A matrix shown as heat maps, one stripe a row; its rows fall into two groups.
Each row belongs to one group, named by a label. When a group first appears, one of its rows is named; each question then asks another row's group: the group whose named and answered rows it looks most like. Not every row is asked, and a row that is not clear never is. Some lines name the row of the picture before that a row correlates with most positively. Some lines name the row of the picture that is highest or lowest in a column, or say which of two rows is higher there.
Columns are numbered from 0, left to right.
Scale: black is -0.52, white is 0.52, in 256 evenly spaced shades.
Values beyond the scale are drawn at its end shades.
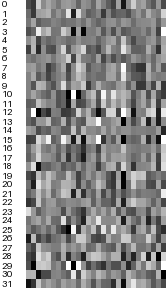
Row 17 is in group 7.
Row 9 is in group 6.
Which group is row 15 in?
7
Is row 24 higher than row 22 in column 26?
No
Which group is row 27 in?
6
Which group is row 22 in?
6
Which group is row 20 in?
6
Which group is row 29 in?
7
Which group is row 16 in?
7
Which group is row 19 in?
6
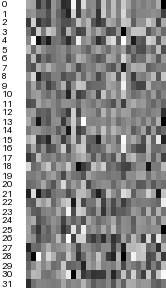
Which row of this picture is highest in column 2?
28
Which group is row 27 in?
6
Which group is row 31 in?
6
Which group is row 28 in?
6
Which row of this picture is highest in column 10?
4
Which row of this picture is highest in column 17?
4
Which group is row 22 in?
7
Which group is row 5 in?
6
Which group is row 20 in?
6
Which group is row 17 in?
6
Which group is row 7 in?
6
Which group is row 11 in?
6
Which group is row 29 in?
7
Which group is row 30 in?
7
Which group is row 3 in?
6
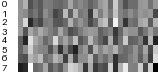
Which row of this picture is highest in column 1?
2
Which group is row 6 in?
7
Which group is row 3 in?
6
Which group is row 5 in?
7
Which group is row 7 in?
6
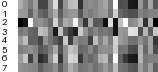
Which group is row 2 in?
6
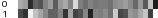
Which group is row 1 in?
7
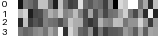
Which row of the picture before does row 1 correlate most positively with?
0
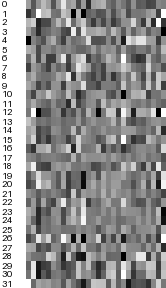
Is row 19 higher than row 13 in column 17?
No
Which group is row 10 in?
6
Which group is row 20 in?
7
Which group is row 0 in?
6
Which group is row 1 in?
7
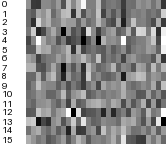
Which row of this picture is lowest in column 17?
12
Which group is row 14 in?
7
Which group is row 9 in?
7
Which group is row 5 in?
7
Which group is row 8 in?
6
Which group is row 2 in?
6
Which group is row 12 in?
7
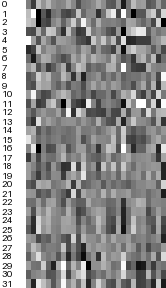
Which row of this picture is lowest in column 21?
1
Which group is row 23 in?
6
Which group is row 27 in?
7
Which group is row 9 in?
7
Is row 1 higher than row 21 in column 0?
Yes
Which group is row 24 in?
6
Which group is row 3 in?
6
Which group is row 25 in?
6
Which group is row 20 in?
7
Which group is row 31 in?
6
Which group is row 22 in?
6
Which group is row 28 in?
7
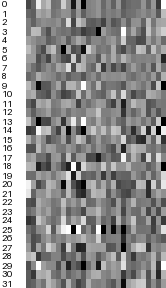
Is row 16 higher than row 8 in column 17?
No
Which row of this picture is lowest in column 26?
14
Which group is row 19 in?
7
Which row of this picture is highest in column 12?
5
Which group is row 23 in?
7
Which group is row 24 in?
6
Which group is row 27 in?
6
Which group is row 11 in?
6
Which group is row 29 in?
7
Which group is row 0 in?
7
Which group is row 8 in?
7
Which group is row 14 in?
7
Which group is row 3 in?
7
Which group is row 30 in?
7
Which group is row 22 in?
6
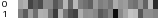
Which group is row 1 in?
6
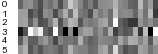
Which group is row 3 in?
7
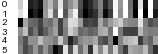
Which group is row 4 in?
6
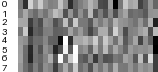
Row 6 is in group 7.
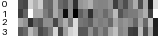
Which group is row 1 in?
7
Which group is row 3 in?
6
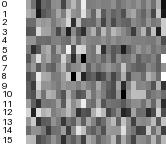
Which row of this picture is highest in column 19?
14
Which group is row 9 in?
6
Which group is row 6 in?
7
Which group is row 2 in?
7
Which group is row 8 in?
7
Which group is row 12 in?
6
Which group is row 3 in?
7
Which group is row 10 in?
6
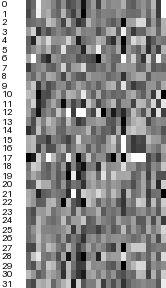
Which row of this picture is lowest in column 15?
12
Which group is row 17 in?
6
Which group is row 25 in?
7
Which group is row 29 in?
6
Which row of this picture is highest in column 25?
11
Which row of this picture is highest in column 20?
17
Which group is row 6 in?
7
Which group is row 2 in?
6
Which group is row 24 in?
6
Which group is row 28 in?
7
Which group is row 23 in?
7
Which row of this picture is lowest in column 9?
31
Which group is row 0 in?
7
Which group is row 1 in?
7
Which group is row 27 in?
6
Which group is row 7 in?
6
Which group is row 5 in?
7
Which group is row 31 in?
7
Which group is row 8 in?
6
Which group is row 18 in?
7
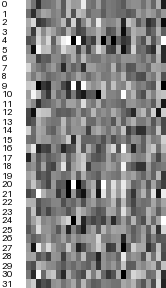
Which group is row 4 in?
7
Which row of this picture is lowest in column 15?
4
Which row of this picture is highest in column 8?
4
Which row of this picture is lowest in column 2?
9
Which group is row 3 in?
6
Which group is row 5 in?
6
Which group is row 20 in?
7
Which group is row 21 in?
7
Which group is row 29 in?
7
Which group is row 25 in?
7
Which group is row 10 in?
7
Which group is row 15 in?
7
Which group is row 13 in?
6
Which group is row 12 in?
7
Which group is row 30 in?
6
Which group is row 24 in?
7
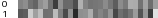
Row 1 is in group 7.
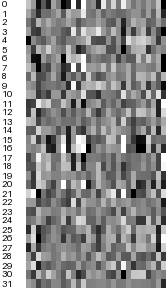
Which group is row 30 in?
6
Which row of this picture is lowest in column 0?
4
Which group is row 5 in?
6
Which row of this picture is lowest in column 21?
21
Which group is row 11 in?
7
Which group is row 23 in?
6
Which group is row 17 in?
7
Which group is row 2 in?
6
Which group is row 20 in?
6
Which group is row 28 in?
6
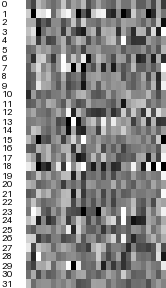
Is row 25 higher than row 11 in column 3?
Yes
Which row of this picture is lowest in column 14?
23
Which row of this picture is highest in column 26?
18
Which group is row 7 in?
7
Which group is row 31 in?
6
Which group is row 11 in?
6
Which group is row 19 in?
7
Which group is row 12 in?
7
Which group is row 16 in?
7
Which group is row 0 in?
6
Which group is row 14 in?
7
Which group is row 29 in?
7
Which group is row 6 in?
6
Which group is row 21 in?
7
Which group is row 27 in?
6
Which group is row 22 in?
7
